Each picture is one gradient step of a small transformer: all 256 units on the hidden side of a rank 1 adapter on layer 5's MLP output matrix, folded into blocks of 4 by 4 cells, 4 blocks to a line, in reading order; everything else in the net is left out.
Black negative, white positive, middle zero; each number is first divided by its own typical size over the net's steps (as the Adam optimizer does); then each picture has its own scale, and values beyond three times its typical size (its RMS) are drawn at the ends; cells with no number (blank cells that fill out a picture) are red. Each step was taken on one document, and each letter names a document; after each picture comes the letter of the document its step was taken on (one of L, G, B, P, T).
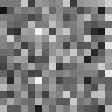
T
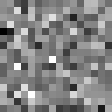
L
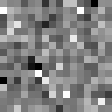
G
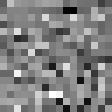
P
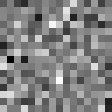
P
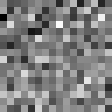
L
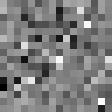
G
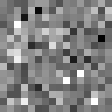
P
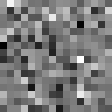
L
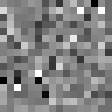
G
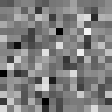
P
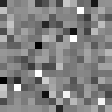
G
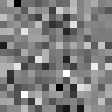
L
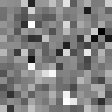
T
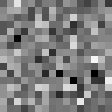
L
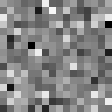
P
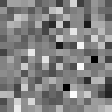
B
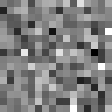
T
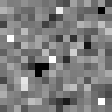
G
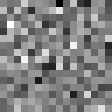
B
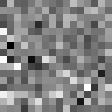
L
